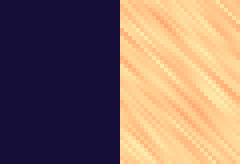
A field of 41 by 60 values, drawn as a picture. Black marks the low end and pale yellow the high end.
The table splits into one row of 2 panels. Panel 1,1: very low, flat. Panel 1,2: very high, slanting down to the right, faint in contrast.
